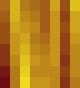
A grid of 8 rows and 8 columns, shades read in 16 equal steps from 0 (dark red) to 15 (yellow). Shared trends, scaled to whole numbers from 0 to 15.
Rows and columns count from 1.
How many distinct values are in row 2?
7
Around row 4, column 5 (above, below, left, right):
6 8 8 10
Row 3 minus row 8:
5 3 -5 -1 -4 1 2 3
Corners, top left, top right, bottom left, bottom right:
7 13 0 8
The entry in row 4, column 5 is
7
